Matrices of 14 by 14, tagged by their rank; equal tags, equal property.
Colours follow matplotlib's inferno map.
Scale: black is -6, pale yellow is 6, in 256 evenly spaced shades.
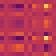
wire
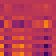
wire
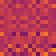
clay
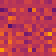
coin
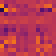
coin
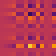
wire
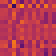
clay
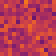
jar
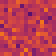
jar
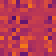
coin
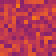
jar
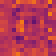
coin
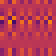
wire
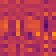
clay
